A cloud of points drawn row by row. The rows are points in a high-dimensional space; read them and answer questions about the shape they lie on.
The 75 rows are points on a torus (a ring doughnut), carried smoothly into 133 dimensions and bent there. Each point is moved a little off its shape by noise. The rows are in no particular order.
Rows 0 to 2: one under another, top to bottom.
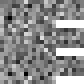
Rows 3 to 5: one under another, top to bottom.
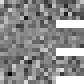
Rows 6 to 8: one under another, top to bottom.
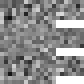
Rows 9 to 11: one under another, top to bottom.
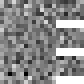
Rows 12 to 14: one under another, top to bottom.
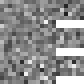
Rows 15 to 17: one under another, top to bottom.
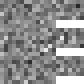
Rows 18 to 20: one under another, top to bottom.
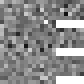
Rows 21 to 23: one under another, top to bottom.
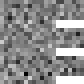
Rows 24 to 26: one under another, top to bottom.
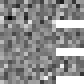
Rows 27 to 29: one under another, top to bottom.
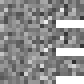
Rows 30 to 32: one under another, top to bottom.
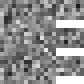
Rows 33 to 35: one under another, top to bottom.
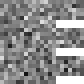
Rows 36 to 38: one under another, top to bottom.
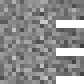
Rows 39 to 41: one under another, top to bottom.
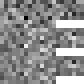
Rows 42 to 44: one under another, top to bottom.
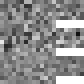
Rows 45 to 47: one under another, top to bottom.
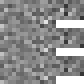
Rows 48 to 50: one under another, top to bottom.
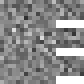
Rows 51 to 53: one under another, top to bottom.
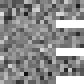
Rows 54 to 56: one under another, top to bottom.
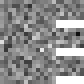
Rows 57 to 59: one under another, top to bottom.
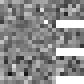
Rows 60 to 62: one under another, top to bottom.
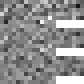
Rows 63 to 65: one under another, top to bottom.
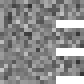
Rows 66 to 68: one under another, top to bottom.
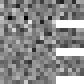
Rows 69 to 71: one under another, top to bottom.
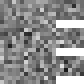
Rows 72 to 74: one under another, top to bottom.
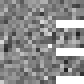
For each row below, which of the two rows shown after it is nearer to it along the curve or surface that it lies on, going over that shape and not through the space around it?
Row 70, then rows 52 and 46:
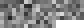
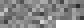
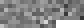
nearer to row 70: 52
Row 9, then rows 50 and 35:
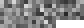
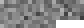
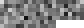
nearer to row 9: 35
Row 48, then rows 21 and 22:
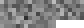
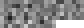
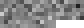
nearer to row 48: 21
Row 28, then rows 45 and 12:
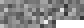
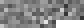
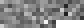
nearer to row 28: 45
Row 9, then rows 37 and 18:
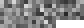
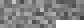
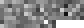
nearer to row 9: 18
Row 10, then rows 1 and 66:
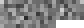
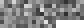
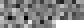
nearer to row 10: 66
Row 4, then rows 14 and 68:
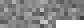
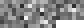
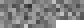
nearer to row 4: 14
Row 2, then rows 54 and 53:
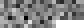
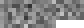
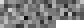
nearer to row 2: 53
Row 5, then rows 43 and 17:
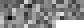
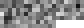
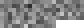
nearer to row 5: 43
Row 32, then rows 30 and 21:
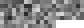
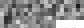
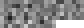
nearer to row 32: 30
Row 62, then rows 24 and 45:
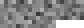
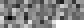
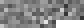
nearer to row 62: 45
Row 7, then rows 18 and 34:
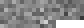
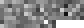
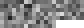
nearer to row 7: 18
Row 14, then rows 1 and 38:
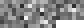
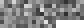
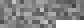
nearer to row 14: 38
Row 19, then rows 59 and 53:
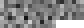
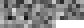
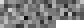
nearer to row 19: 53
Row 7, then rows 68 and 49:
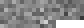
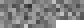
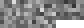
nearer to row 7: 49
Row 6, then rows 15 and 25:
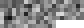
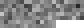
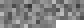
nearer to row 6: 15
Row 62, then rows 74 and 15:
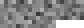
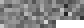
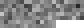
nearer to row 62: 74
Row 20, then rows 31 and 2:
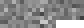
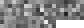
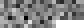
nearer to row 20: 31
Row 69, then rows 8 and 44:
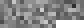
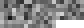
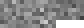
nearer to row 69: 44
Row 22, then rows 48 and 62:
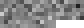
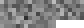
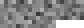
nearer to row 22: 48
